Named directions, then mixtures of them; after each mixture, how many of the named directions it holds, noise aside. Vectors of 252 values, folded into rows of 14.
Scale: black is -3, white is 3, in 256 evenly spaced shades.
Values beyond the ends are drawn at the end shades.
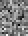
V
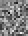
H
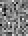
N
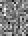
one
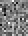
one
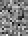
one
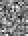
three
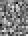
three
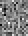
one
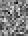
one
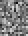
three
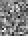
two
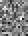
two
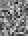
one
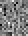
one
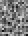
three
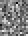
three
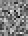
one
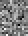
one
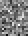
one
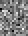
three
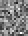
one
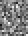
three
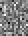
one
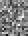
one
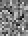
two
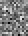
three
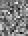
one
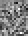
one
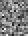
two
